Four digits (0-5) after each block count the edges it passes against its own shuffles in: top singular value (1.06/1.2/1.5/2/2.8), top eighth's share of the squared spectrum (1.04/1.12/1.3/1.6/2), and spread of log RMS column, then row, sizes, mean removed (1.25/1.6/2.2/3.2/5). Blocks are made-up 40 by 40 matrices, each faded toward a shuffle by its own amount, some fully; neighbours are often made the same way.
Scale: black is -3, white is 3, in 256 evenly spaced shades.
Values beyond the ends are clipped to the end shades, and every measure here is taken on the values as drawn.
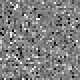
0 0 0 0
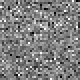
2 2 1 0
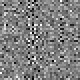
3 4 2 2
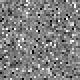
0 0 0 0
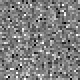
0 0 0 0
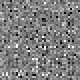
3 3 1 1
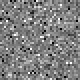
1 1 0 0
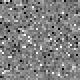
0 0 0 0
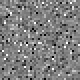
0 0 0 0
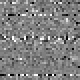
2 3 0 3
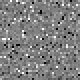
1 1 0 1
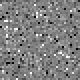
0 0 0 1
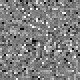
0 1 0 1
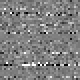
3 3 0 3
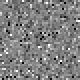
0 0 0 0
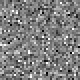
0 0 0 1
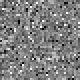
0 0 0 1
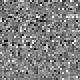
0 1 0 3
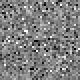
0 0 0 1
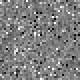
0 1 1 0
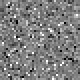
0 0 0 0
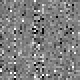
2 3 3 1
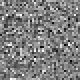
3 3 1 1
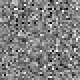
3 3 1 1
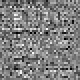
3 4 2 2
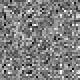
3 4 1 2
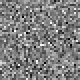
1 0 0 0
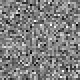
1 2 0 0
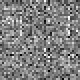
3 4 2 1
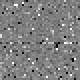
2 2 0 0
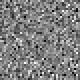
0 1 0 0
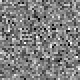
0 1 0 1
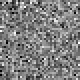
0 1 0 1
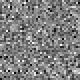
0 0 0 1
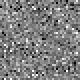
1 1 0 0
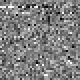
2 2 0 2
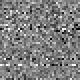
1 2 0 3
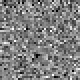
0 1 0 2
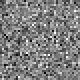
0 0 0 1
